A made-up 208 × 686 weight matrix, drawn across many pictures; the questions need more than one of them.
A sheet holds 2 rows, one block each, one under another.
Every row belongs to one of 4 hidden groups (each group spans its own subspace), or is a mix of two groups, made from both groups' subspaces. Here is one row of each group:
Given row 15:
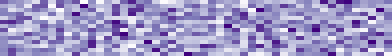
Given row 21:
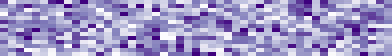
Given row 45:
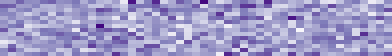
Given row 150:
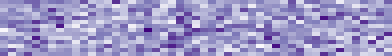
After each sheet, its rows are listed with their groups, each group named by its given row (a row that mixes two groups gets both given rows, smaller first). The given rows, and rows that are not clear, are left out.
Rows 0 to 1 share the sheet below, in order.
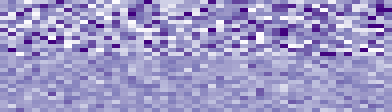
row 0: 15
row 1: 15
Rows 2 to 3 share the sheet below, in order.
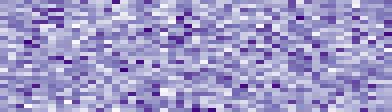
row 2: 150
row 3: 21
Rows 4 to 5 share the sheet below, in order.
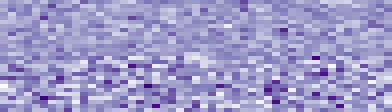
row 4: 15
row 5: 150
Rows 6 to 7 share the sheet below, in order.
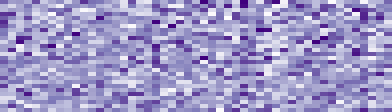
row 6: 21 and 45
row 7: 21 and 45
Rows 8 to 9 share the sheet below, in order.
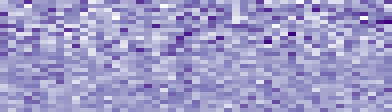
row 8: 150
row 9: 150
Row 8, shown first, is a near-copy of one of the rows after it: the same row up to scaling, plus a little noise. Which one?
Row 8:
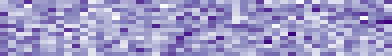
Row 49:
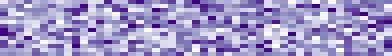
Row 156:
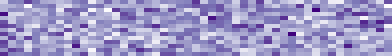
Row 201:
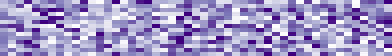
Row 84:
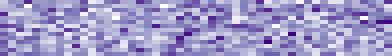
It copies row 84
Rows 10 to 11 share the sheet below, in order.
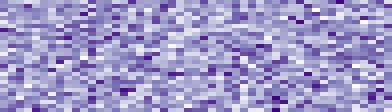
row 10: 150
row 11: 15 and 21
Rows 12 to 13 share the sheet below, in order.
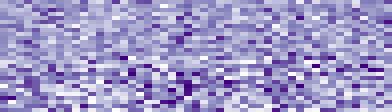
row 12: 150
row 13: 45 and 150
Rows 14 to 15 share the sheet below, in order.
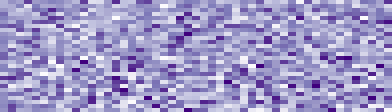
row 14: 150
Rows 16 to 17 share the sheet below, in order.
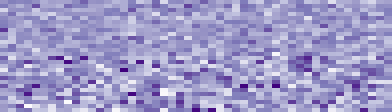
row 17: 21
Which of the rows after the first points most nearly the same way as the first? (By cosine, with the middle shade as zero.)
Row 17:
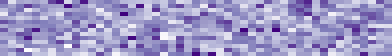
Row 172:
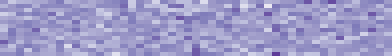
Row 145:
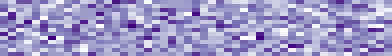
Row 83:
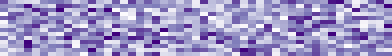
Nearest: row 172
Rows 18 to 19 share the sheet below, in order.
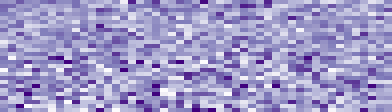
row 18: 45
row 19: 21
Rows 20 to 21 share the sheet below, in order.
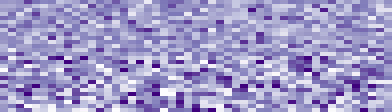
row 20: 15
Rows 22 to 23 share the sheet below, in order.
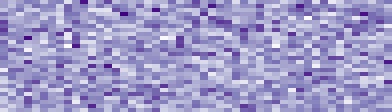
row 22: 21 and 150
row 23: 150
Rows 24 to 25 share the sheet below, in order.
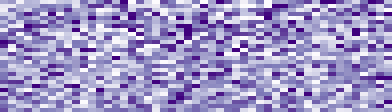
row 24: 45
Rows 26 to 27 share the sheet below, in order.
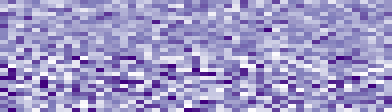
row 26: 21
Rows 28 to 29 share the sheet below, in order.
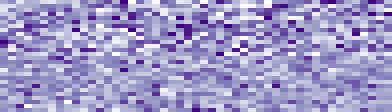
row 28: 45
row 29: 21
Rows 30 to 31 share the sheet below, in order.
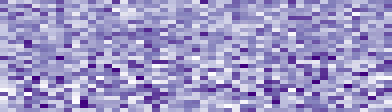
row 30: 45 and 150
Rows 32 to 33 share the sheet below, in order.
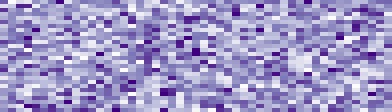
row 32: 21 and 45
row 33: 21
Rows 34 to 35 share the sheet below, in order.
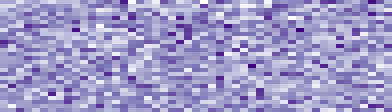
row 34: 45
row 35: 15
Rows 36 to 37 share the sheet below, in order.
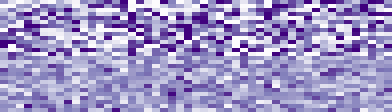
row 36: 45
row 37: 21 and 150
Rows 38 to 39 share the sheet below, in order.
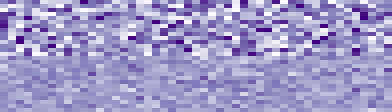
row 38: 21
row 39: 45
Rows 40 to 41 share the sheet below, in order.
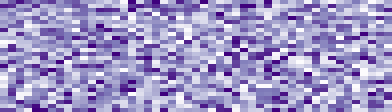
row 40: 45
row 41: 21
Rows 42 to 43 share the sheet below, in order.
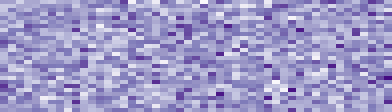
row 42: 45
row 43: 150
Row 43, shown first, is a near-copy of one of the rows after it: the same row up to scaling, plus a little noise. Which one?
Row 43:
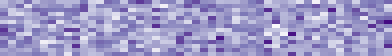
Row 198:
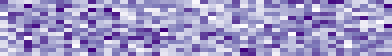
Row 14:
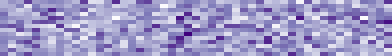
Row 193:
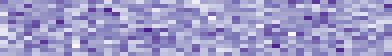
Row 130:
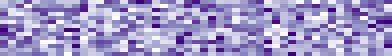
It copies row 130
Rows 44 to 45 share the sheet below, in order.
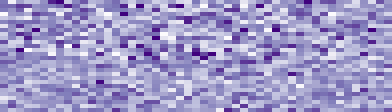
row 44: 21
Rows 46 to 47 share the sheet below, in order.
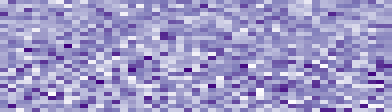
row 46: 21
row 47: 15
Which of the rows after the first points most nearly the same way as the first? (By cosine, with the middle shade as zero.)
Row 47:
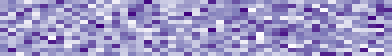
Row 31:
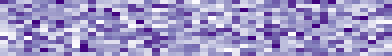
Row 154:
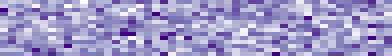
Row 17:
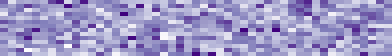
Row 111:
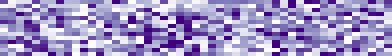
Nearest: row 31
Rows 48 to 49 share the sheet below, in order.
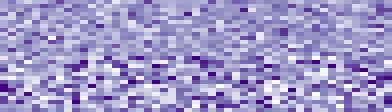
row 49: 150
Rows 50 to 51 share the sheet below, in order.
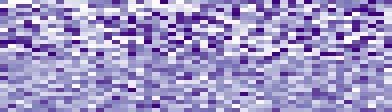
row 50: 45
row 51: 45 and 150
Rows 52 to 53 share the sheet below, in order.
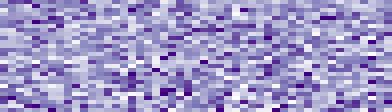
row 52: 45 and 150
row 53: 21 and 45
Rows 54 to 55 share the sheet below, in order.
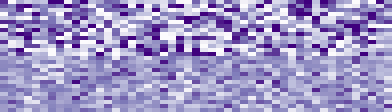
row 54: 21
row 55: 150
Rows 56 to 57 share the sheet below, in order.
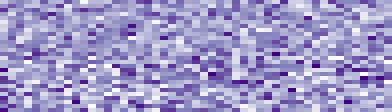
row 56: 21
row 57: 150
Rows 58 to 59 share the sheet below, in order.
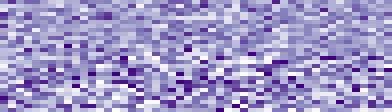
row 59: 45
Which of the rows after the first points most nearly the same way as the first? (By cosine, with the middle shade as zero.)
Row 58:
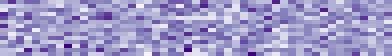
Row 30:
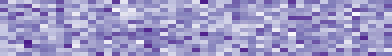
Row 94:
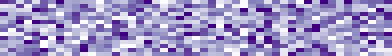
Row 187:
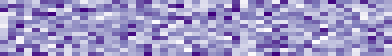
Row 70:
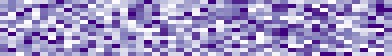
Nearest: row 94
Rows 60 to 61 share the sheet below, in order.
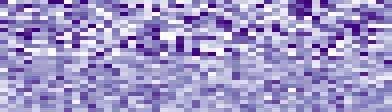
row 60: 21
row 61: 150
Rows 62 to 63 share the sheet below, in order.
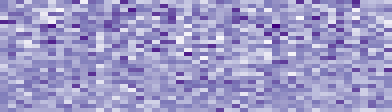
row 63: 45
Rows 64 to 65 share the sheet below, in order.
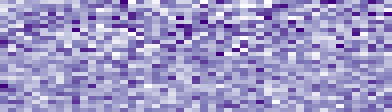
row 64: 45
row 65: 150
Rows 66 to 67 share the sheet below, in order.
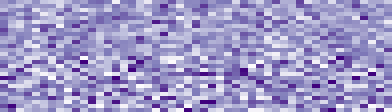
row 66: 21 and 150
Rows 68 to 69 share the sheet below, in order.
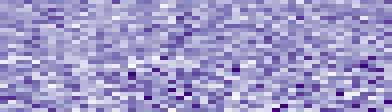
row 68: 150
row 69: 45
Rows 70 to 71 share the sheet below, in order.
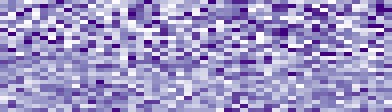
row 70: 15
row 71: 45
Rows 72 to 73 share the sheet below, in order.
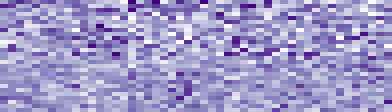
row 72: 45
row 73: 45 and 150
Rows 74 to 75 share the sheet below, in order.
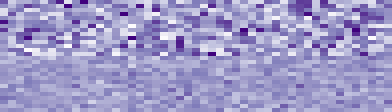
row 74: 21
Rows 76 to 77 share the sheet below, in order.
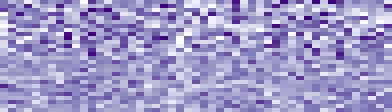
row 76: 21 and 150
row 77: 150
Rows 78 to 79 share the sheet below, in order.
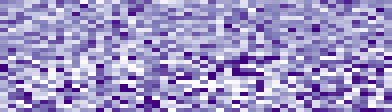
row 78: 15
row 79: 45
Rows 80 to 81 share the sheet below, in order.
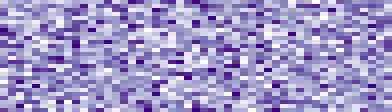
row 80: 150
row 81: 21
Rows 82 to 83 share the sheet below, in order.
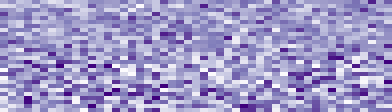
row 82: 21 and 45
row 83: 150
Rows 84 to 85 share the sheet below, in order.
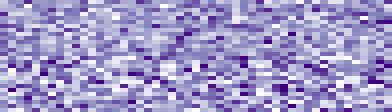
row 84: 150
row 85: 15
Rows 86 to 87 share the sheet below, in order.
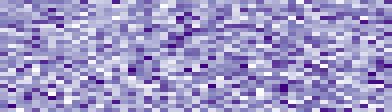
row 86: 150
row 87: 15
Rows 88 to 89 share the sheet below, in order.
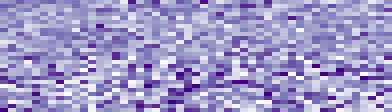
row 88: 45
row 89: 150
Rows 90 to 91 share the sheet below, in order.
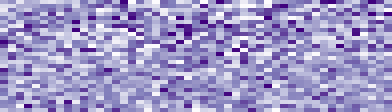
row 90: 45
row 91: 21
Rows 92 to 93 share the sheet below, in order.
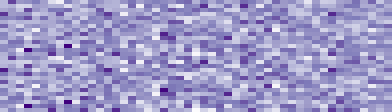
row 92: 21
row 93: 21
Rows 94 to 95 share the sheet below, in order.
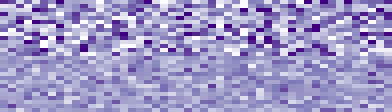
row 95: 15
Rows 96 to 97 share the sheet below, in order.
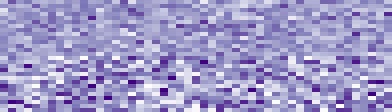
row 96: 45
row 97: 21 and 150
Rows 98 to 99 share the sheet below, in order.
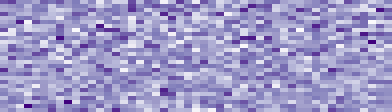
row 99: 21
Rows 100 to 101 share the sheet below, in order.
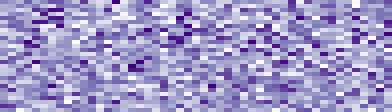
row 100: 150
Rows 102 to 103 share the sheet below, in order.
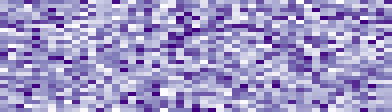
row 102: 150
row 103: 21
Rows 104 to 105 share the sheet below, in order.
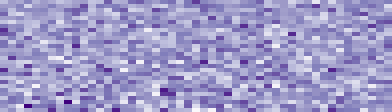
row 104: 150
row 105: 21
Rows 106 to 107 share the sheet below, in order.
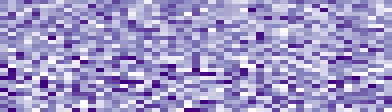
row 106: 15
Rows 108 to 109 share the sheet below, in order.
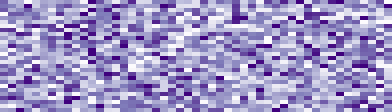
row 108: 150
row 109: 15 and 45
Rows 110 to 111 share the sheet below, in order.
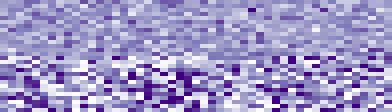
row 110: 15
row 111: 45 and 150
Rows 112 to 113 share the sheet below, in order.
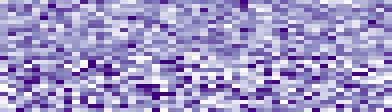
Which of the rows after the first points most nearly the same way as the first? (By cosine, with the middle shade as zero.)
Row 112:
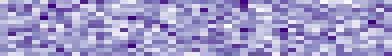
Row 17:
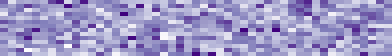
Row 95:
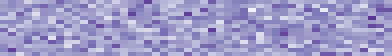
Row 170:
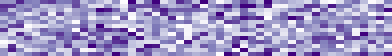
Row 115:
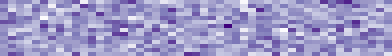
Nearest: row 95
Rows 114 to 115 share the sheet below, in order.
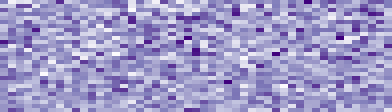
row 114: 21 and 45
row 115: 15
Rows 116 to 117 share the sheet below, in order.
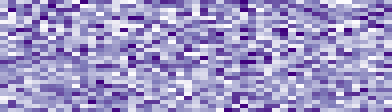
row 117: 45
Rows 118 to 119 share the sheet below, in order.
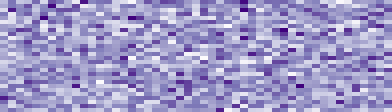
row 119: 45
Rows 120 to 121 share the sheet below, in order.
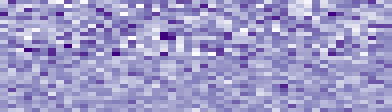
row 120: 21
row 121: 15
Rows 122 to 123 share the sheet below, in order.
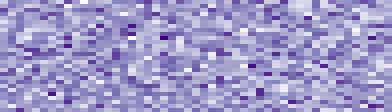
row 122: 21
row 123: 15
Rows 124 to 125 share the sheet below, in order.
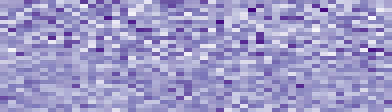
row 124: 15
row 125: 45
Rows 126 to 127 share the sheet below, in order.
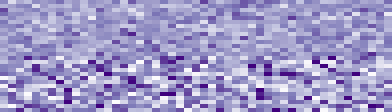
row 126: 45
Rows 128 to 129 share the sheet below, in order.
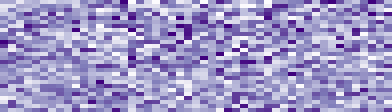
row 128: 45
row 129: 45
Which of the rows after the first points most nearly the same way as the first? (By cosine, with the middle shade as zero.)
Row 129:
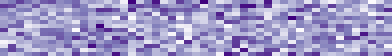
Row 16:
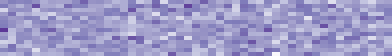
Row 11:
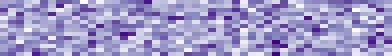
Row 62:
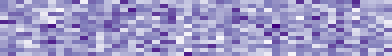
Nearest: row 16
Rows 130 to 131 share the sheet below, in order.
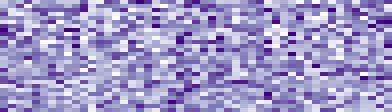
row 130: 150
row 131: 150
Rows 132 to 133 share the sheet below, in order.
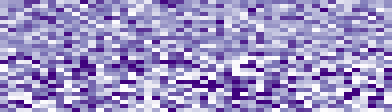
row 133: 45
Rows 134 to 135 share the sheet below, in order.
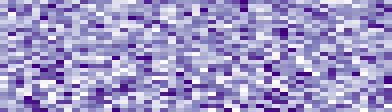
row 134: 15
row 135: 21 and 150
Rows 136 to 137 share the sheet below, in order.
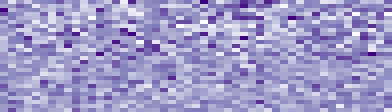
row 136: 45
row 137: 15 and 150
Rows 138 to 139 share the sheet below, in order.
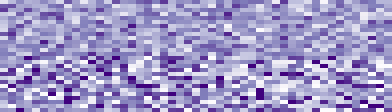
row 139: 15
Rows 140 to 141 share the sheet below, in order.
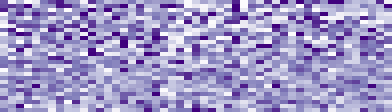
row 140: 21 and 150
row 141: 21
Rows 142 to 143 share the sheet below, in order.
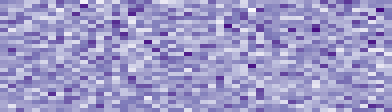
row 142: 15
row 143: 15
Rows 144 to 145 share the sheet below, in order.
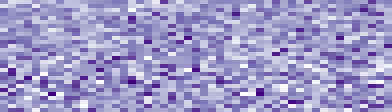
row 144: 45
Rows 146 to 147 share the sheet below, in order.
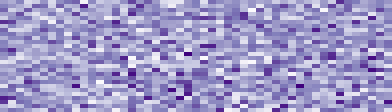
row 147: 45
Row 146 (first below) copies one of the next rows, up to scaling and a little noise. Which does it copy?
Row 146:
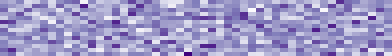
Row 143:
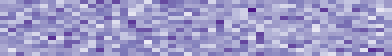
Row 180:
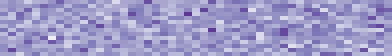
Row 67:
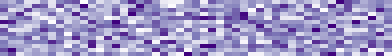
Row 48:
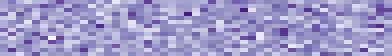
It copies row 67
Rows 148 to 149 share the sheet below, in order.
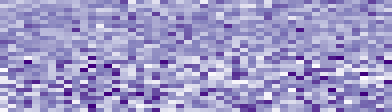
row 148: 45
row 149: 150
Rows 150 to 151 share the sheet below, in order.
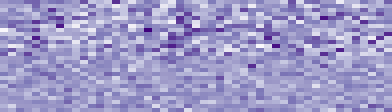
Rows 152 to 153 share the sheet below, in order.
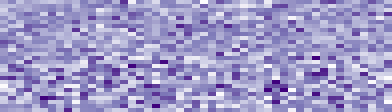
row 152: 45
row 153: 150
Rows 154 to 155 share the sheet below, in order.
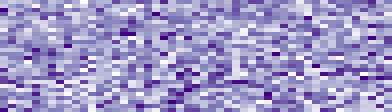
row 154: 21 and 45
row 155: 150
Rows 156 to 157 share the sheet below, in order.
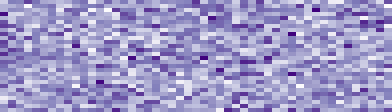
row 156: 150
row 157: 45
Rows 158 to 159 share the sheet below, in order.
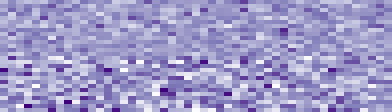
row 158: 15
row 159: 21
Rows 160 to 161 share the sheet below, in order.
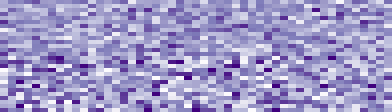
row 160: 150
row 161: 21
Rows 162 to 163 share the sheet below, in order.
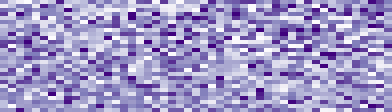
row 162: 15 and 45
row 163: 15
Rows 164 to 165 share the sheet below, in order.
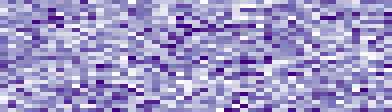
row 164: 45 and 150
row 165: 45
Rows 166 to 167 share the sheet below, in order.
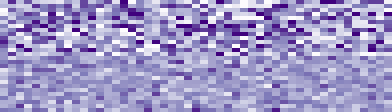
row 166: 45
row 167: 21
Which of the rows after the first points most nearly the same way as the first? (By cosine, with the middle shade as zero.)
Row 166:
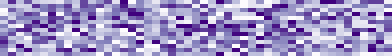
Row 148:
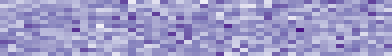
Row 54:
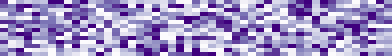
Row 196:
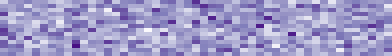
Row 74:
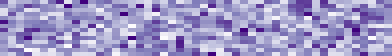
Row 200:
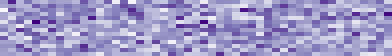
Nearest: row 200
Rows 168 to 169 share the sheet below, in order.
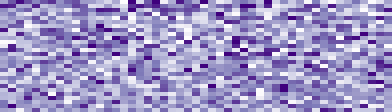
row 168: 45
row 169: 15
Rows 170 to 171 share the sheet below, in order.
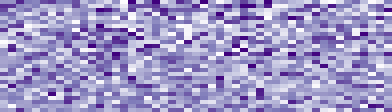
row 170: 45
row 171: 15
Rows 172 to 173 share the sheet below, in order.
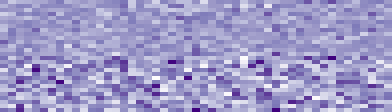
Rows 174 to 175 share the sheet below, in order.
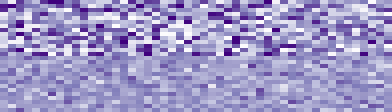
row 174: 21 and 45
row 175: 15
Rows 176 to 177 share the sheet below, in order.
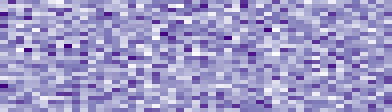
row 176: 21
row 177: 150
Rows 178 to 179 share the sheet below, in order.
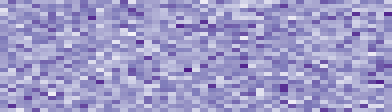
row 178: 45
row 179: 15
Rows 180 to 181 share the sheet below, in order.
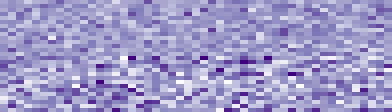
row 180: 15
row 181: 45
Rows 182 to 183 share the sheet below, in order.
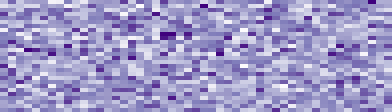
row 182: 21 and 45
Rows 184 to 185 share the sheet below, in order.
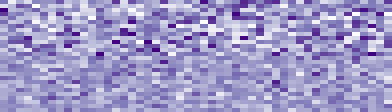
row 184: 45
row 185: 150
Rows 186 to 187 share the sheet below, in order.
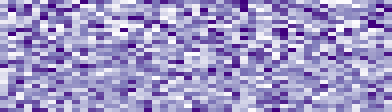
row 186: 15
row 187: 21
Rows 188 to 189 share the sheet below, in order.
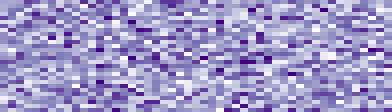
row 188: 15
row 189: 45
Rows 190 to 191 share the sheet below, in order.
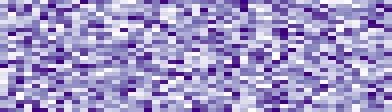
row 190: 15
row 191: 21
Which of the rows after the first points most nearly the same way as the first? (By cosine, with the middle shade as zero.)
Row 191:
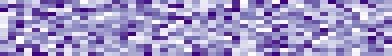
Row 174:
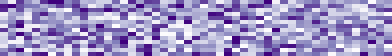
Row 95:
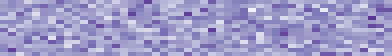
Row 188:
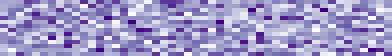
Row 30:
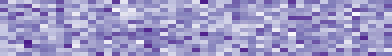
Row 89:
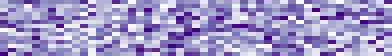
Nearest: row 174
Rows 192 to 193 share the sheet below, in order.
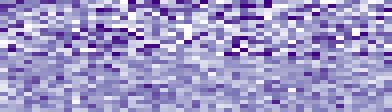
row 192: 45
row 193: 150
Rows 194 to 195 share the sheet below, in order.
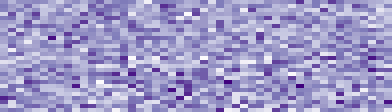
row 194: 15 and 150
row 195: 45
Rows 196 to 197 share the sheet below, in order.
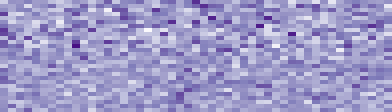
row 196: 150
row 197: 21 and 150
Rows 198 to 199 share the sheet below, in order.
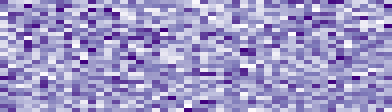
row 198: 150
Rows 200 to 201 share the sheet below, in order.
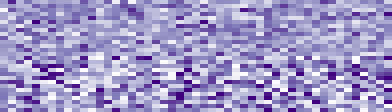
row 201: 150
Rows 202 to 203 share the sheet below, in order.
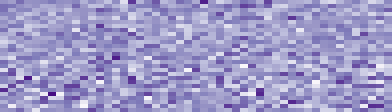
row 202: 45
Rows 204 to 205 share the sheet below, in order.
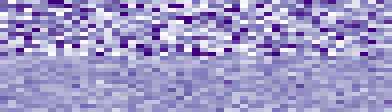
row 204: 21
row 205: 45
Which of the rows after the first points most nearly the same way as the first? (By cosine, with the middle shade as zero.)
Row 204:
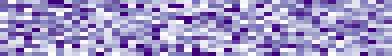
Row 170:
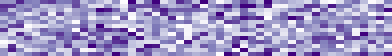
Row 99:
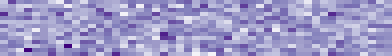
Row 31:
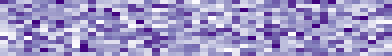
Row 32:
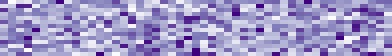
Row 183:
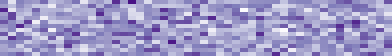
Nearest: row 32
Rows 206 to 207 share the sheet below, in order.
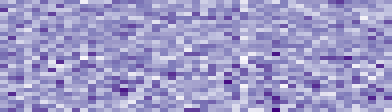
